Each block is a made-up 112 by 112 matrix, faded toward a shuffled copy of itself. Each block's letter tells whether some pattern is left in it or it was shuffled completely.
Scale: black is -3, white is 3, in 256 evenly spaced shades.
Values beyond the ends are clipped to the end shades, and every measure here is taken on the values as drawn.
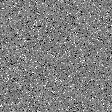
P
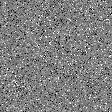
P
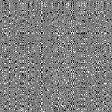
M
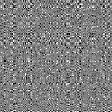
M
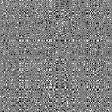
M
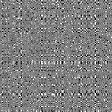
M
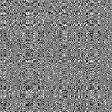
M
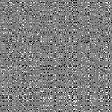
M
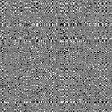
M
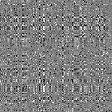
M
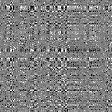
M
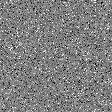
P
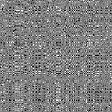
M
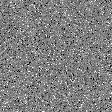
P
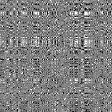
M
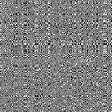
M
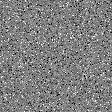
P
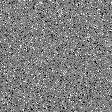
P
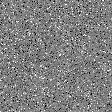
P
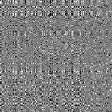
M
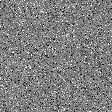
P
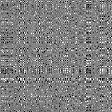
M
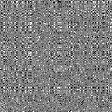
M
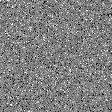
P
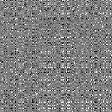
M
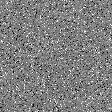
P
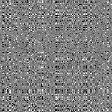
M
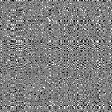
M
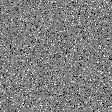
P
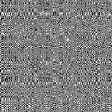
M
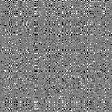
M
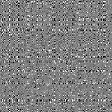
M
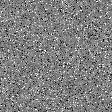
P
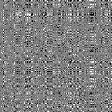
M
